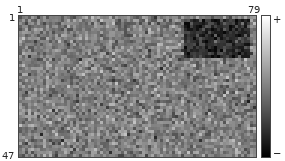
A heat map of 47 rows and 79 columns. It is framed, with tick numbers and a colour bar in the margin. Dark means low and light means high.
Mirror symmetry: none. Stripes: none. Ninth with the lowest average: top right. Average level on the scale: 50%. Odd patch: lower, in the top right.
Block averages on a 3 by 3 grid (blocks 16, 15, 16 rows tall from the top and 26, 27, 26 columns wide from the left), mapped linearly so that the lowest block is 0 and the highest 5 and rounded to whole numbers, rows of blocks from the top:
550 / 555 / 555
